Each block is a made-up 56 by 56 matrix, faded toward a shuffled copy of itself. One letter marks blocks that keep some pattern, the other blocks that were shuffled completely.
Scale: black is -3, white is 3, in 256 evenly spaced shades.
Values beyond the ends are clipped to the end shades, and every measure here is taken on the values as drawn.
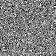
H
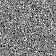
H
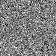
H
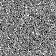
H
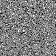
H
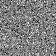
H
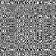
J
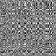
J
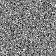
H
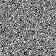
H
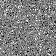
H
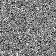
H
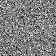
H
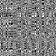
J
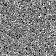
H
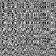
J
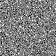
H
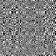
J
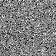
H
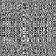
J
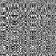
J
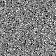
H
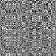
J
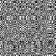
J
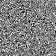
H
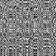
J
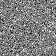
H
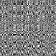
J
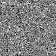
H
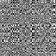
J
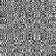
J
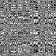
J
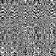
J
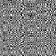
J
